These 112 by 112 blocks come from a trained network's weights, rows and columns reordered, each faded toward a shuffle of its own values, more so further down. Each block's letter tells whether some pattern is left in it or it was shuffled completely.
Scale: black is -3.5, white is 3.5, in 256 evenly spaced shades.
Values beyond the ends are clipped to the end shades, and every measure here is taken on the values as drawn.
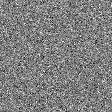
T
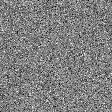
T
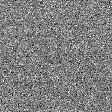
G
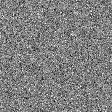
T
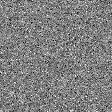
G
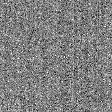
G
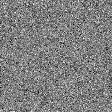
G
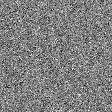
T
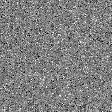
G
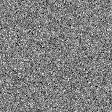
T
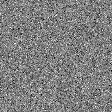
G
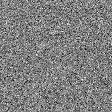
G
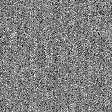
G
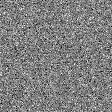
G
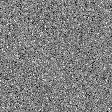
T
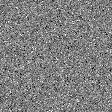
T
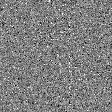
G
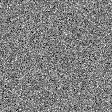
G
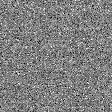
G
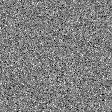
T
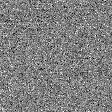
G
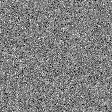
T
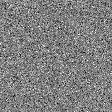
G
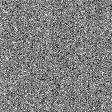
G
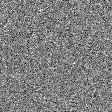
T
